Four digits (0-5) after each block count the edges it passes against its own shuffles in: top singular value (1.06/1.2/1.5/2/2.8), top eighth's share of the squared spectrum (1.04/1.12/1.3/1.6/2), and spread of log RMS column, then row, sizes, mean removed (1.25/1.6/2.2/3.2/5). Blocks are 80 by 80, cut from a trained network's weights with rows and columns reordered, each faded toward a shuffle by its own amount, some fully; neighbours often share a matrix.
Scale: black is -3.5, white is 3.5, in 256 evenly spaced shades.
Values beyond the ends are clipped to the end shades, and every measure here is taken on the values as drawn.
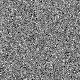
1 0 0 0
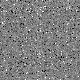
2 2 0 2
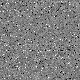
1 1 0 1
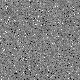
0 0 0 0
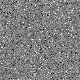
1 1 0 0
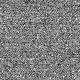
2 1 0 0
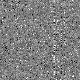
2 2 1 0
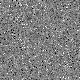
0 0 0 0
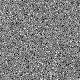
0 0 0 0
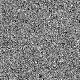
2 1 0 0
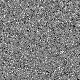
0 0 0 0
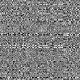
4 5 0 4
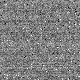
2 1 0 0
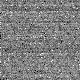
3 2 1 0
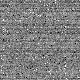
3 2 1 1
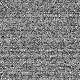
3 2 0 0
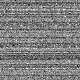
5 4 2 3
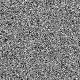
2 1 0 0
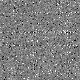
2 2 1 1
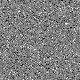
1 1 0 0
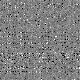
3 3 0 3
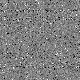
2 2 0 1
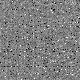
2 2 0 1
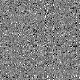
3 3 2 2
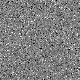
1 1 0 0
